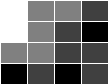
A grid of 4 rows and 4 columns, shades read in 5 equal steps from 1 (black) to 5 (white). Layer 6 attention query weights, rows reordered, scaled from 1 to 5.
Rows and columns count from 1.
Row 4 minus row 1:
-4 -1 -2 0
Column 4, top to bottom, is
2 1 2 2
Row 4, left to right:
1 2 1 2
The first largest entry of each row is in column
1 1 1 2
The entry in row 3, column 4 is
2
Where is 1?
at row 2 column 4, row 4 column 1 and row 4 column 3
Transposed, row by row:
5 5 3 1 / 3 3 3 2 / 3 2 2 1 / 2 1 2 2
